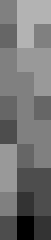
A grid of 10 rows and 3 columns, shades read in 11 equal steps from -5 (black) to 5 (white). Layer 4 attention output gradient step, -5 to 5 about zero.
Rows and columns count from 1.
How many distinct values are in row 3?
2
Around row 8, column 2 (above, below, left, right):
-1 -3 1 -2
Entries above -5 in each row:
3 3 3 3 3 3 3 3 3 2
